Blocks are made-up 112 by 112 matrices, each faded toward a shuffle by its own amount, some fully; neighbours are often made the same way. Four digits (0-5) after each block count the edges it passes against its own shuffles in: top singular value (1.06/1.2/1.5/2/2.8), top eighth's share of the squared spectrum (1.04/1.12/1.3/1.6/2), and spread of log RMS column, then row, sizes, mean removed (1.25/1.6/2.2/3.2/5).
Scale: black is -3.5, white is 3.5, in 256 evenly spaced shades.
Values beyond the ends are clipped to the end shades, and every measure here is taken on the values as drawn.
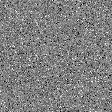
2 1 0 0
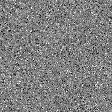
3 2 0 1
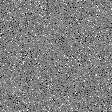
1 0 0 0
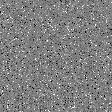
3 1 0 0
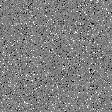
3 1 0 0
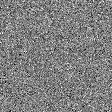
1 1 0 0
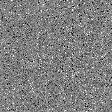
1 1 1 0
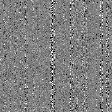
3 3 4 0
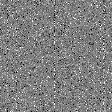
2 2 2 0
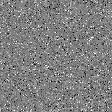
3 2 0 1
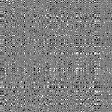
5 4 3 3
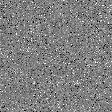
3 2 0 0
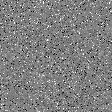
0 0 0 0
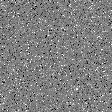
2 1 0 0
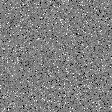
0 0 0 0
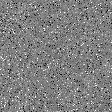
3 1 0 0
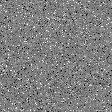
2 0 0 0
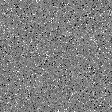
2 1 0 0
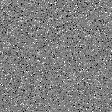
3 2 0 0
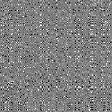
5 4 3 3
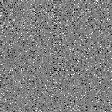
4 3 2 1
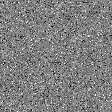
0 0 0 1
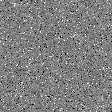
0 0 0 0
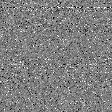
2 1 0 2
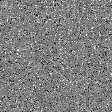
1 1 0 1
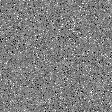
0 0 0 0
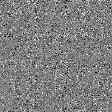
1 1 2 2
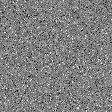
0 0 0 0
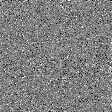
0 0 1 1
